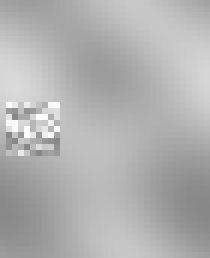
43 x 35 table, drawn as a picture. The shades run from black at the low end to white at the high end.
Average level on the scale: 70%. Odd patch: rougher, in the middle left. Stripes: none. Roughest part: middle left.
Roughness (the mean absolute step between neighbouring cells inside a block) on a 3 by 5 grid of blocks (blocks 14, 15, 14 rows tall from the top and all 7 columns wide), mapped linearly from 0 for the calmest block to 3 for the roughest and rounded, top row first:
0 0 0 0 0 | 3 2 0 0 0 | 0 0 0 0 0
